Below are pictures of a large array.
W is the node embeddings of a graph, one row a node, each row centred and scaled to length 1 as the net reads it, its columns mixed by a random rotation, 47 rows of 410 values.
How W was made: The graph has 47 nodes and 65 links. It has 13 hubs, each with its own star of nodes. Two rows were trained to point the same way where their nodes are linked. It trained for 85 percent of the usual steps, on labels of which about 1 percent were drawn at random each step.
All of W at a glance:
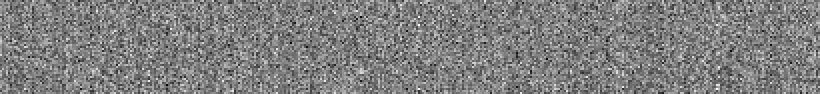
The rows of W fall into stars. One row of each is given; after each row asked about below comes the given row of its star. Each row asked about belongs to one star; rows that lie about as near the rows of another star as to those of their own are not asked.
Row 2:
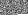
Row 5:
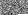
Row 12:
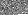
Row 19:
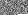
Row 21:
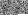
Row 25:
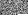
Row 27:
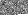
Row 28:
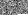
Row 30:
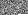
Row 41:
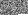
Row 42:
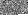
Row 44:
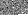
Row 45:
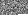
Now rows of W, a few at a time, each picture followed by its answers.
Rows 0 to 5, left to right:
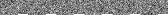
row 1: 27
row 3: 21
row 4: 41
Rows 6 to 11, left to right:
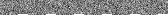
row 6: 45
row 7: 19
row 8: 12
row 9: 19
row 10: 30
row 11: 41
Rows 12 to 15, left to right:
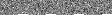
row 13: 21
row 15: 44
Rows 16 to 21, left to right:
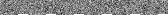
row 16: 42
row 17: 21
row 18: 30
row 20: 27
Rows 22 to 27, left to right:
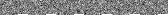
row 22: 27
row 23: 44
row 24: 5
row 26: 2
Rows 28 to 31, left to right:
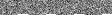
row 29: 2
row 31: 5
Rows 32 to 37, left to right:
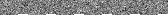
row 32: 19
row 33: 21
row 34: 42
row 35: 27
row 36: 45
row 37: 25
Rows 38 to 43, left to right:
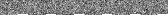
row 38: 2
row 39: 45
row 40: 25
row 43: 28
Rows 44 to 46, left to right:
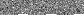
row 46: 5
